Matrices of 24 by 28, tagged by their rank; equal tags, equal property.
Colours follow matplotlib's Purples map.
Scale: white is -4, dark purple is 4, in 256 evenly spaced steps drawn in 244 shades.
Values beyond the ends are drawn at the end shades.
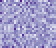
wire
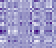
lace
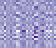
lace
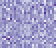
wire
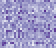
wire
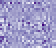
wire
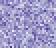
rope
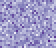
rope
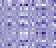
lace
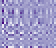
lace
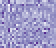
wire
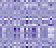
lace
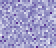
rope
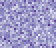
rope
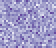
rope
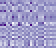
lace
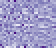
wire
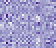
wire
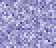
rope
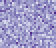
rope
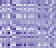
lace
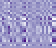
lace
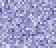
rope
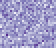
rope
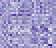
wire
